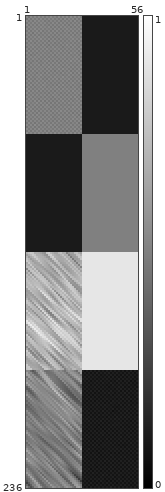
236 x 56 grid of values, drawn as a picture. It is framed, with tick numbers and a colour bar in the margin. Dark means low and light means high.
It is made of 4 by 2 panels. Panel 1,1: middling, checkered, faint in contrast. Panel 1,2: very low, flat. Panel 2,1: very low, flat. Panel 2,2: middling, flat. Panel 3,1: high, slanting down to the right. Panel 3,2: very high, flat. Panel 4,1: middling, slanting down to the right. Panel 4,2: very low, checkered, faint in contrast.
